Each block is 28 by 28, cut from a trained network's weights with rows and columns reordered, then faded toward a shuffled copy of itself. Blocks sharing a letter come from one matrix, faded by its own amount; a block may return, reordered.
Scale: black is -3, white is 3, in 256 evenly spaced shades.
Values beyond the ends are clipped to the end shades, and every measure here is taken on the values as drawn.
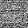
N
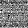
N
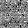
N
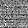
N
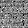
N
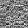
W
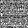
N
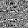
W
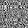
W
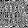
W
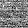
N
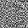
W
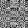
W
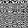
W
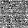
N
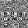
W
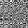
W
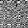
W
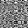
W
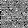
N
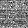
N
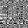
W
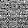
N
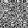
W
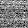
N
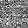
N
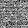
N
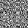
W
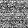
N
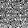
N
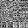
W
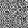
W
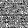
N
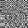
W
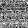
N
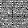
N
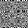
W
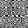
W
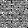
N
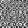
W
